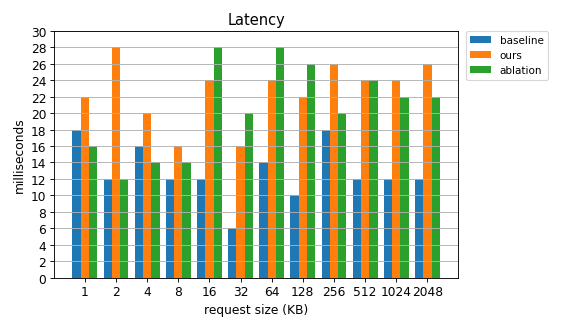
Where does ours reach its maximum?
2
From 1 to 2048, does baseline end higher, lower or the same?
lower
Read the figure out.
Title: Latency
x-axis: request size (KB), ticks 1 2 4 8 16 32 64 128 256 512 1024 2048
y-axis: milliseconds, ticks 0 2 4 6 8 10 12 14 16 18 20 22 24 26 28 30
Legend: baseline, ours, ablation
Values:
baseline: 18 12 16 12 12 6 14 10 18 12 12 12
ours: 22 28 20 16 24 16 24 22 26 24 24 26
ablation: 16 12 14 14 28 20 28 26 20 24 22 22
